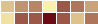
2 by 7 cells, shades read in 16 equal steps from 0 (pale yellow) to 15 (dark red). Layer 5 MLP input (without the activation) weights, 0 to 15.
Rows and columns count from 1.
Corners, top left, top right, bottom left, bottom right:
3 5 1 8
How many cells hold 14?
0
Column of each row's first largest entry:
5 4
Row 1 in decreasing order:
10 8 7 6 5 3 0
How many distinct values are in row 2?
5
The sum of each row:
39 57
